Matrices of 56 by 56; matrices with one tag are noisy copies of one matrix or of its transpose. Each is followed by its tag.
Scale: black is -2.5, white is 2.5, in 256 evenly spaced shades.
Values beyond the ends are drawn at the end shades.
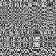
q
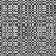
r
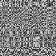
q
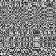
q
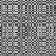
r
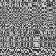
q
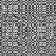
r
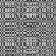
r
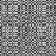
r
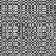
r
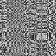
q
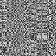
q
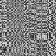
q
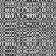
r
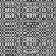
r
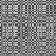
r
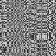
q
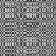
r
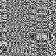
q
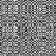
r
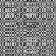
r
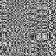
q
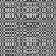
r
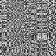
q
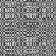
r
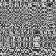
q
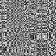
q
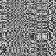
q
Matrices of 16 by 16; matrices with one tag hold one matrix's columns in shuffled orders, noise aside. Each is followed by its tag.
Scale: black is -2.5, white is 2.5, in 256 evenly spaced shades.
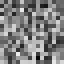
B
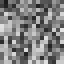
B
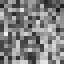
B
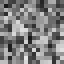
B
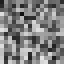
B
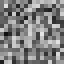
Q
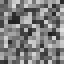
Q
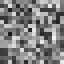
Q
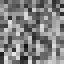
B
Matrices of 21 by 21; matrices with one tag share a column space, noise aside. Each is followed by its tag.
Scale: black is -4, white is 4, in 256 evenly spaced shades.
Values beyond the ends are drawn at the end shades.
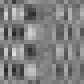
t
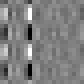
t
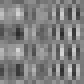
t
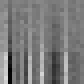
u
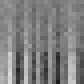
u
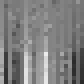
u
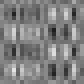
t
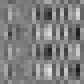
t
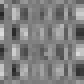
t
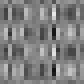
t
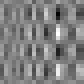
t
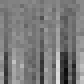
u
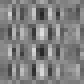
t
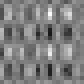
t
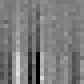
u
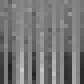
u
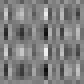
t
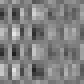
t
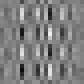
t
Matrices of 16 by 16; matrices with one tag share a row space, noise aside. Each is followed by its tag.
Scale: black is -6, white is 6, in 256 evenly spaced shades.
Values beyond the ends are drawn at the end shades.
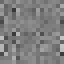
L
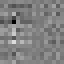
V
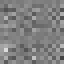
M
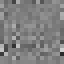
L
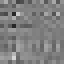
V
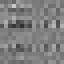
V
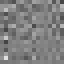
M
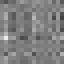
M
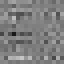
V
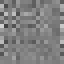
L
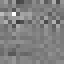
V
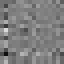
M
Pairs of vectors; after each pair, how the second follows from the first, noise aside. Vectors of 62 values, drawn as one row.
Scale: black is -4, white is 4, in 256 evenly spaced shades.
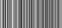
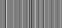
partly zeroed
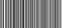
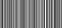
wrapped around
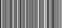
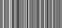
wrapped around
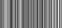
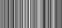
wrapped around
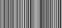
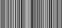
wrapped around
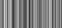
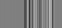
partly zeroed
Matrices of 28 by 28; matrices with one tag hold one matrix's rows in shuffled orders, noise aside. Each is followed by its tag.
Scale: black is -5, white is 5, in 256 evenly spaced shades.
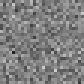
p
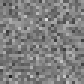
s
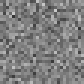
p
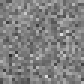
s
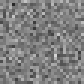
p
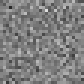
s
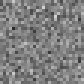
p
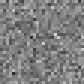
p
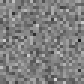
p
